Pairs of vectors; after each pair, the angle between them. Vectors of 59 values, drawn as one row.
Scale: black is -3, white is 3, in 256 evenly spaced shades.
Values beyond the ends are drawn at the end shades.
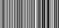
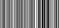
nearly parallel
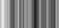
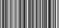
orthogonal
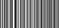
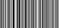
nearly opposite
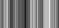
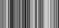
nearly parallel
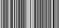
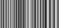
partly aligned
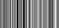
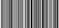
partly opposed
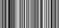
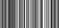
nearly parallel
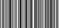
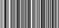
partly opposed
